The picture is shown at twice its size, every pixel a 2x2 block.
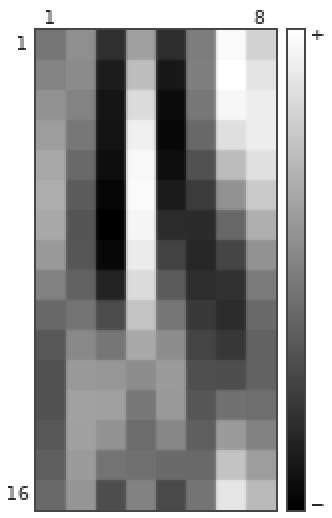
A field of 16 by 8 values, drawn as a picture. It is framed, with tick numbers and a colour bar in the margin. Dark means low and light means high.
The grain runs up and down. Values change most from cell to cell in the top middle. The ninth with the highest average is the top right. The halves do not mirror each other. On average the colour sits 50% of the way up the scale.
